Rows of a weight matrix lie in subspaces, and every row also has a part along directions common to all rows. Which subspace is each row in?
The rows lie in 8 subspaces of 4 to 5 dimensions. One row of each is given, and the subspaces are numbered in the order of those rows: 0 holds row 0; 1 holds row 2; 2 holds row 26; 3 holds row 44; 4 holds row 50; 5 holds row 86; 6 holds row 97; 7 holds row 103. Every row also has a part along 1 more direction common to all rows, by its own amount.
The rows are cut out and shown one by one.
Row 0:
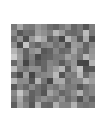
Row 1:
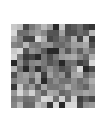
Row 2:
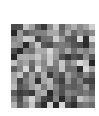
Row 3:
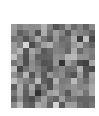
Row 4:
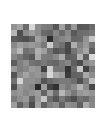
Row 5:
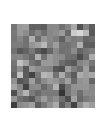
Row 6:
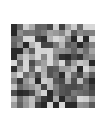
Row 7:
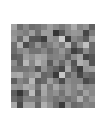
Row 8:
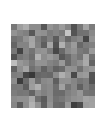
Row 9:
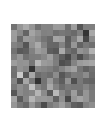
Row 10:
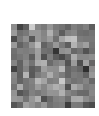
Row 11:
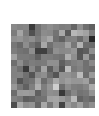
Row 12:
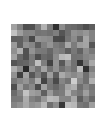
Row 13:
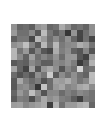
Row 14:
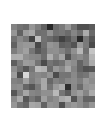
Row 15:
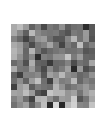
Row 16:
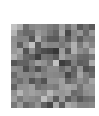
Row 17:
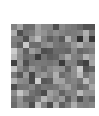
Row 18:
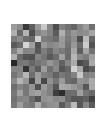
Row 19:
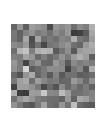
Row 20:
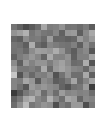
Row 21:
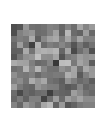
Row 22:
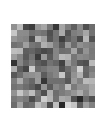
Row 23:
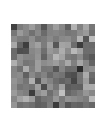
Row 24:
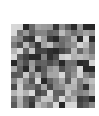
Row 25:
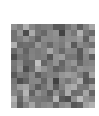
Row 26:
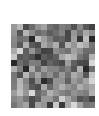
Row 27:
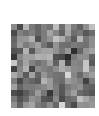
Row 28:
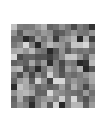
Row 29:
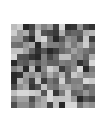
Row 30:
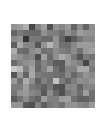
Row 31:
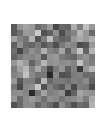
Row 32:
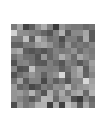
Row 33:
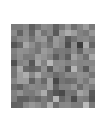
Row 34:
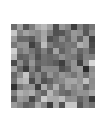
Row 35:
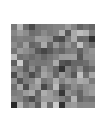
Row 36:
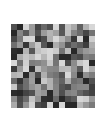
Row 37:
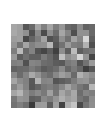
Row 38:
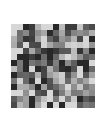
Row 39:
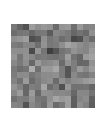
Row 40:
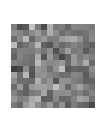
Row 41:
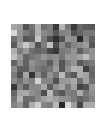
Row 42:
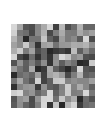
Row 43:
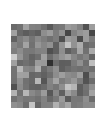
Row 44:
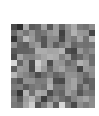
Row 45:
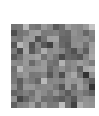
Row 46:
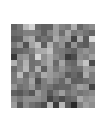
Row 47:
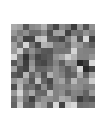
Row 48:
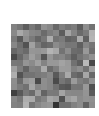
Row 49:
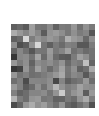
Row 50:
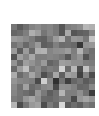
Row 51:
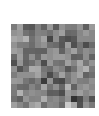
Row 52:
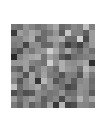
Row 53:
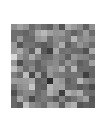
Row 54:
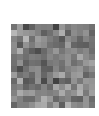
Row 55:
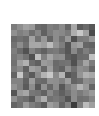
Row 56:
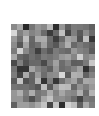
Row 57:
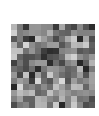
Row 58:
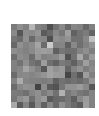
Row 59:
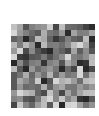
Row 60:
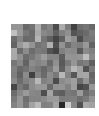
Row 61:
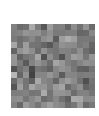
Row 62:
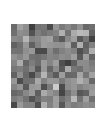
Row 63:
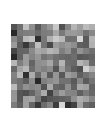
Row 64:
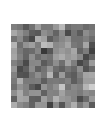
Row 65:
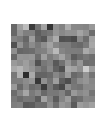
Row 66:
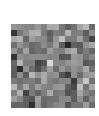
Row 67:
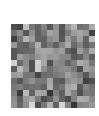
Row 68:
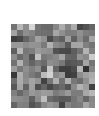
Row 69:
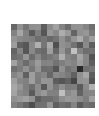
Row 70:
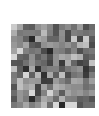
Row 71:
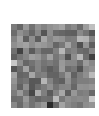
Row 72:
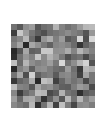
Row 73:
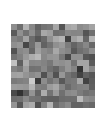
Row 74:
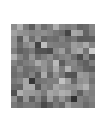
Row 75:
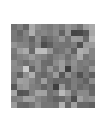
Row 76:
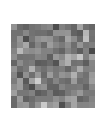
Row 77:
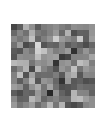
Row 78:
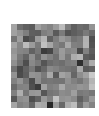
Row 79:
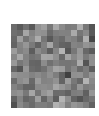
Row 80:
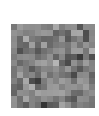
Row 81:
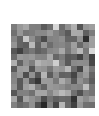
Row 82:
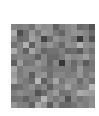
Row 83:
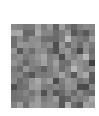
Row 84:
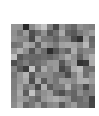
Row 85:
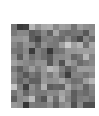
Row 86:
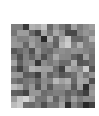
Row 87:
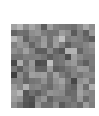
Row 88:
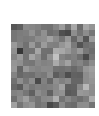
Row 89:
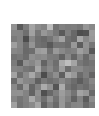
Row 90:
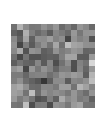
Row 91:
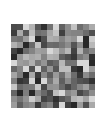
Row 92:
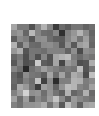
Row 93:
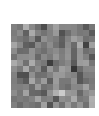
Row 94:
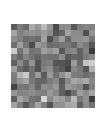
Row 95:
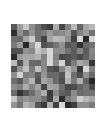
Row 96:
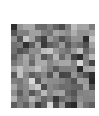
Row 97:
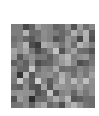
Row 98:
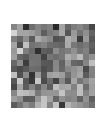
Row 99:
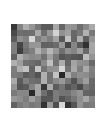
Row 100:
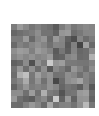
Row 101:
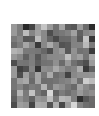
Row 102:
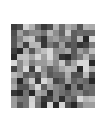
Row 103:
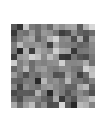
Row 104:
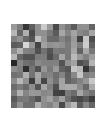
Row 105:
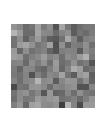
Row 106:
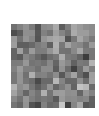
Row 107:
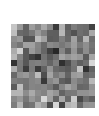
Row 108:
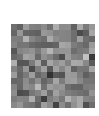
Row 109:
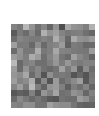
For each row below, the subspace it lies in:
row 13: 7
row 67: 3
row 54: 1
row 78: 7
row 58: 4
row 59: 4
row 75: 4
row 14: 2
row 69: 7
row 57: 1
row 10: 1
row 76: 6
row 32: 1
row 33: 5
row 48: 3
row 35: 4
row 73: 0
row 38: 2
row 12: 3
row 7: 0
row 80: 6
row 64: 7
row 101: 3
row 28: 1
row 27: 7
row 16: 6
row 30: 1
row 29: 0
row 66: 3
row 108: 4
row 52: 3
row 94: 6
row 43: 3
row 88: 7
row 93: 5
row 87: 3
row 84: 5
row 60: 2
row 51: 1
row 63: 2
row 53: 0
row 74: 6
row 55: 4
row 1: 6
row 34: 6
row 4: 4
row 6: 5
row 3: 0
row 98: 1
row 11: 4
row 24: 7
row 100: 5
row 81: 6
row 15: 5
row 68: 4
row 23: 7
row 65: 1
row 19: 4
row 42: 2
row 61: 1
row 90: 2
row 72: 0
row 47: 0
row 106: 2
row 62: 4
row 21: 6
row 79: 3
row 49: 1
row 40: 1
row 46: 4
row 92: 3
